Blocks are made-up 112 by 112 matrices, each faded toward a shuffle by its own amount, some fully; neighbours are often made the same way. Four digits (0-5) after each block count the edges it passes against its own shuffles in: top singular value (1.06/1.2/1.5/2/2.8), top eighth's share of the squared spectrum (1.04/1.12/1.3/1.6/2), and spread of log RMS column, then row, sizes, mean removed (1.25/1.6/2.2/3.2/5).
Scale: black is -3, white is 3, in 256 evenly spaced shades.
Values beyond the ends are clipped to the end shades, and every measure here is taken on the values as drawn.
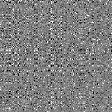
5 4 3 3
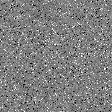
0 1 0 1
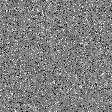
0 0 0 0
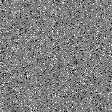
3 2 1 0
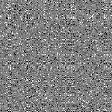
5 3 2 2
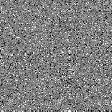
4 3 2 2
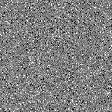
4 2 1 1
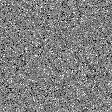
1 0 0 0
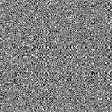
5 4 3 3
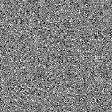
4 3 1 2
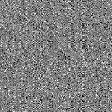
4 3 2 2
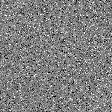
2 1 0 0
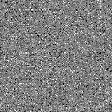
4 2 1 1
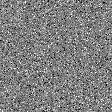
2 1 0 0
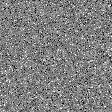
0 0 0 0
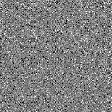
4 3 2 2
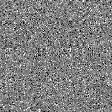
4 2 1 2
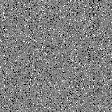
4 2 2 0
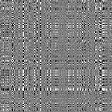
5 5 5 4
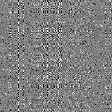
5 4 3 2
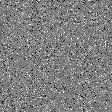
2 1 0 0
